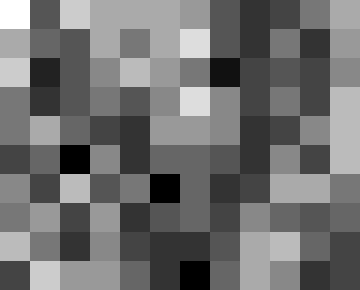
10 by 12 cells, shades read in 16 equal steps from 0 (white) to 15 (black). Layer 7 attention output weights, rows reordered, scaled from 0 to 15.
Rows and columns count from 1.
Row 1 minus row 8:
-8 4 -8 -1 -7 -5 -3 -1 5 2 -2 -4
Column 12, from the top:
5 6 7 4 4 4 8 9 11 11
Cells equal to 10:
13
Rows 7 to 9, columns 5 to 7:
8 15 9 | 12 10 9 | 11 12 12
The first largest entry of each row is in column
9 9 8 2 5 3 6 5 3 7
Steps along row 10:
down up same up up up down down up up down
